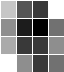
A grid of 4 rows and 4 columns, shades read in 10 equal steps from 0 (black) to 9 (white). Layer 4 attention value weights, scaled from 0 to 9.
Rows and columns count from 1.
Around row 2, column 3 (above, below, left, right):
2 2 1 4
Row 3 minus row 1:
-1 -1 0 -4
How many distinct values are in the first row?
4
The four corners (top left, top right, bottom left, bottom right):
7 9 9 4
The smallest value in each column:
5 1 0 4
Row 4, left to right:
9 5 2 4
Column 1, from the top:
7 5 6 9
